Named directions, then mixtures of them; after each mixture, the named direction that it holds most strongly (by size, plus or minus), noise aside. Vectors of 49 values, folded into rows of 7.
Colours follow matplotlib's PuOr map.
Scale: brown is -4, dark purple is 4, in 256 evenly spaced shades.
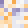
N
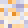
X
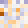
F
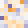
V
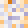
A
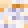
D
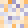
A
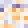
D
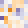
V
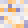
V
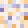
A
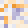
D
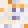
D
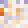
F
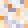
V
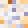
A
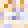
A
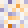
A
